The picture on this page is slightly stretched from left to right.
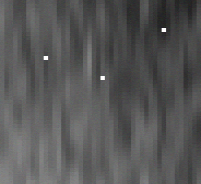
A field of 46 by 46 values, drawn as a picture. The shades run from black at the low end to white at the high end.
The bottom left is the ninth with the highest average. The grain runs up and down. The halves do not mirror each other. The top right is the ninth with the lowest average. Values rise toward the bottom left. Three lone cells stand out, each far higher than its neighbours.
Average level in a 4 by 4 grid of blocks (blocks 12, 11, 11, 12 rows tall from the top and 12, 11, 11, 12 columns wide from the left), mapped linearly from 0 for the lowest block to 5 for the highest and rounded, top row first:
3210 / 3311 / 4422 / 5432
